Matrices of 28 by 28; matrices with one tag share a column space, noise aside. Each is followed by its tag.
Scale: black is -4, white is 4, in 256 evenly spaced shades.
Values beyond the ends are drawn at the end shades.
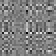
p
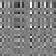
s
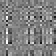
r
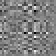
p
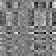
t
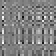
r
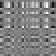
s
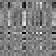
t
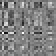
t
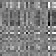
t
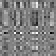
t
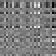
s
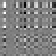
s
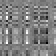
r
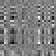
r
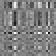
t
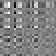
s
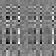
r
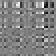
s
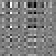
s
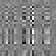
r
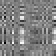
r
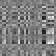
r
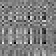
r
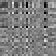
s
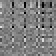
s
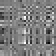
r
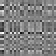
p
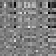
s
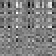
s
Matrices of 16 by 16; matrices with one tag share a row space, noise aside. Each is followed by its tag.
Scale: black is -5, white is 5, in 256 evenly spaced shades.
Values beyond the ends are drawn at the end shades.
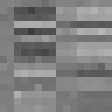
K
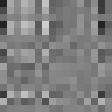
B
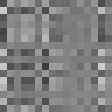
B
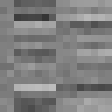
K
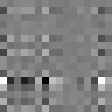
B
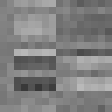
K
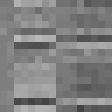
K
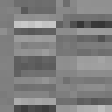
K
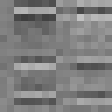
K
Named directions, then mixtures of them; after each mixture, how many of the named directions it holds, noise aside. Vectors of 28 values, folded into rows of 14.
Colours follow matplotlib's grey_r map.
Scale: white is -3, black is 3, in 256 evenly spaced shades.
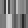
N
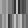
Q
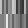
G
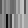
two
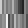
two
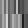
two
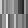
two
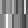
two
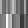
two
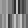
one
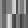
three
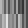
three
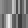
three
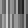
three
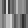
one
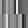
two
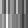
three
